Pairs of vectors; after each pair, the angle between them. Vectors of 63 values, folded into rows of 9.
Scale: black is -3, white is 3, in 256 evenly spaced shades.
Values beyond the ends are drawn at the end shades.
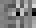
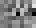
nearly parallel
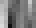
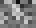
orthogonal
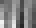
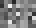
orthogonal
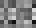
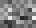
partly aligned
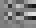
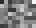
partly aligned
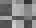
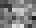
partly aligned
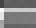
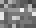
partly aligned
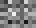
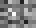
nearly parallel
